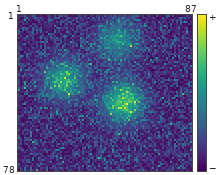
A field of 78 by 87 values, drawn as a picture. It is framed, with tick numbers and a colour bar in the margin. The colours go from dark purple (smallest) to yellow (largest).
Ninth with the highest average: centre. Histogram: skewed, a long tail of high values. Stripes: none. Bumps: three. Slope: none. Mirror symmetry: none. Average level on the scale: 20%.
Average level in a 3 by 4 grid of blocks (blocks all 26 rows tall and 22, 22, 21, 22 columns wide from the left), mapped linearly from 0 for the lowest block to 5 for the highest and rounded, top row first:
0 1 3 0 / 2 3 5 0 / 0 0 1 0
